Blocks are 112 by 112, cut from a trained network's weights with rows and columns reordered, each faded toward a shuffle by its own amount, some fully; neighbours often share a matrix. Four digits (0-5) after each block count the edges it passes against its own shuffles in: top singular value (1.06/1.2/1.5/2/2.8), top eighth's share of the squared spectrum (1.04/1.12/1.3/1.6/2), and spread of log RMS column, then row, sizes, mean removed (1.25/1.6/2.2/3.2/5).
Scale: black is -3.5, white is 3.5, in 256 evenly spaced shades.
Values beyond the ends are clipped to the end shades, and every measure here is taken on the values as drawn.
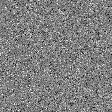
0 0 0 0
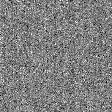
1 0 0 0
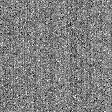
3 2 0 1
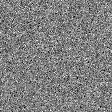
0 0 0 0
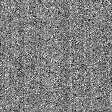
2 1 0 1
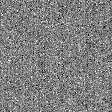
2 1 0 0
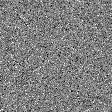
0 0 0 0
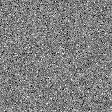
1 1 0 0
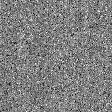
1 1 0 0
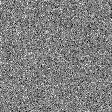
0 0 0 0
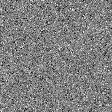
1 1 0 0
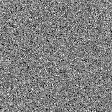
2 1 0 0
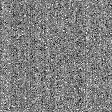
2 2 0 0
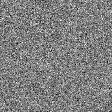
2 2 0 0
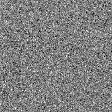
2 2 0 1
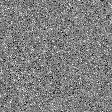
0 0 0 0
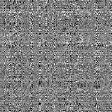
4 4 4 2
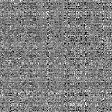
4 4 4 2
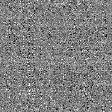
3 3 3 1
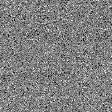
2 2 2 0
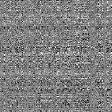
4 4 4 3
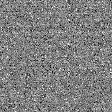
2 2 2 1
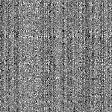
4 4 2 3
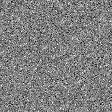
2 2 0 0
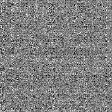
3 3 3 1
